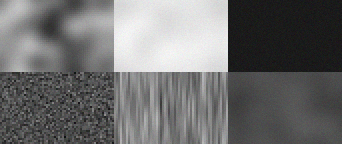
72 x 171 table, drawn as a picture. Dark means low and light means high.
It is made of 2 by 3 panels. Panel 1,1: middling, smooth, strong in contrast. Panel 1,2: very high, smooth, faint in contrast. Panel 1,3: very low, flat. Panel 2,1: low, fine-grained. Panel 2,2: middling, streaked downward. Panel 2,3: low, smooth, faint in contrast.
